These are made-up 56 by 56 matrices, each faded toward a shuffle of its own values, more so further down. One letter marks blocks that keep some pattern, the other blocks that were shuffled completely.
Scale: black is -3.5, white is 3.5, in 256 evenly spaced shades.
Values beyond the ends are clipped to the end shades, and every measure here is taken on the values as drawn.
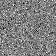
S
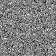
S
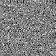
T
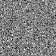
T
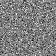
S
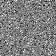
S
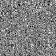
T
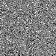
T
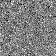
S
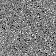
S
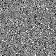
S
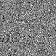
T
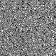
T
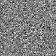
T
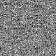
T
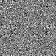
T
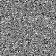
T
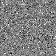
S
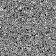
T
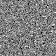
S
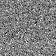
S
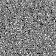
S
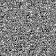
T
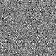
T
